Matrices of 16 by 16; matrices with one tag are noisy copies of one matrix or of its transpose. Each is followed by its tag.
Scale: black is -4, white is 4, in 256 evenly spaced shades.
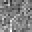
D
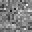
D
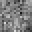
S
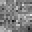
S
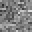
D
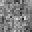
S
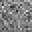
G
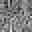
D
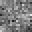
S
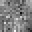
S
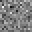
G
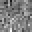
D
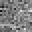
D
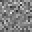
G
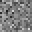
G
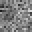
D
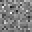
G
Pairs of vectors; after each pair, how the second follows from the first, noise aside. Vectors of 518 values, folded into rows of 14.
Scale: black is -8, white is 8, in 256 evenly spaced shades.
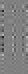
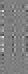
negated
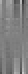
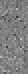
shuffled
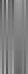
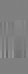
partly zeroed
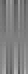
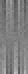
copied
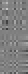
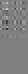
partly zeroed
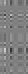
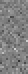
shuffled
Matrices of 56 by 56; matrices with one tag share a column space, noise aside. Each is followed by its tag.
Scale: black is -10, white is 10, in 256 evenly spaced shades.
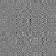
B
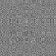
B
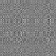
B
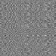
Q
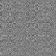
Q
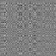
Q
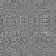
B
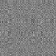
B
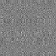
B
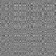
Q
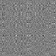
Q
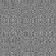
B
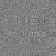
B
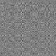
Q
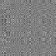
B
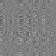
B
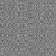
Q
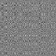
Q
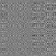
Q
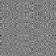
Q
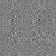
B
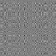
Q
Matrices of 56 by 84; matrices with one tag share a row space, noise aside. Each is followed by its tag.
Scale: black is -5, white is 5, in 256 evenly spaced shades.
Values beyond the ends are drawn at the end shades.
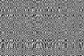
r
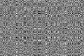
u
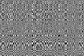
r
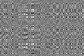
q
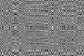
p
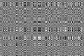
u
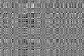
q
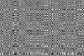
p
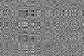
q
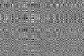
q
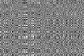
q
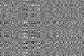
q
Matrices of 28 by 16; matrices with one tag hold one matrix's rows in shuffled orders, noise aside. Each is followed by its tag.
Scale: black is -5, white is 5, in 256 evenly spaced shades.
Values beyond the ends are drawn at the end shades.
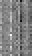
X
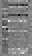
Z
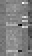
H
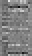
Z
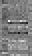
Z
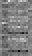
Z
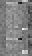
H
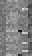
H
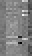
H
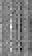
X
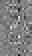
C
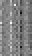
X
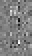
C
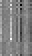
X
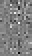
C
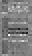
Z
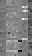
H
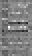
Z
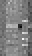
H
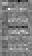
Z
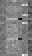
H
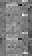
H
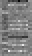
Z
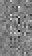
C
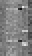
H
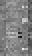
H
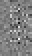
C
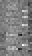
H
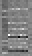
Z
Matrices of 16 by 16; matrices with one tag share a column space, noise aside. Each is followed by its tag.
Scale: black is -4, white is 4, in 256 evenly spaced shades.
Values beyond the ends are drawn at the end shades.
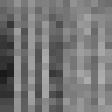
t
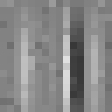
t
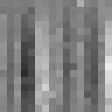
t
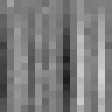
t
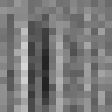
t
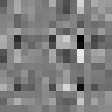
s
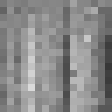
t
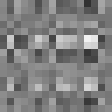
s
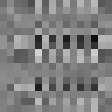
s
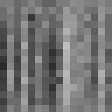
t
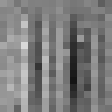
t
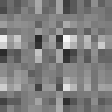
s
